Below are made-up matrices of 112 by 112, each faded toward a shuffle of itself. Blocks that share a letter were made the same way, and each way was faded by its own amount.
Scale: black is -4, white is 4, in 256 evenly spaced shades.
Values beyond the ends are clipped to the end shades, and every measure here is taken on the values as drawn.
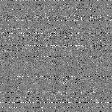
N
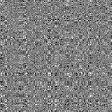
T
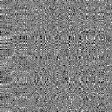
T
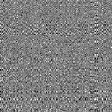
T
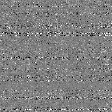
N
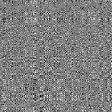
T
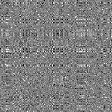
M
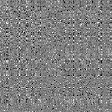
T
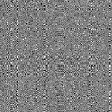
T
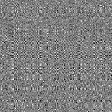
M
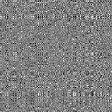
M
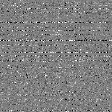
N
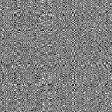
T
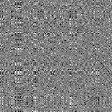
T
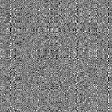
T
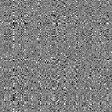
T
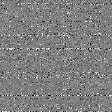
N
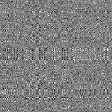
M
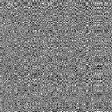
M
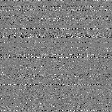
N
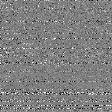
N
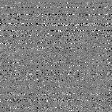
N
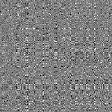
T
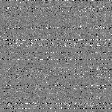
N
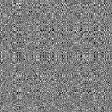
M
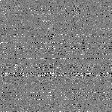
N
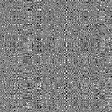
T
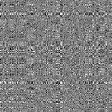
M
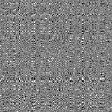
T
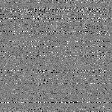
N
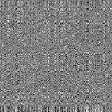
M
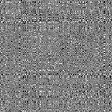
T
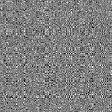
M
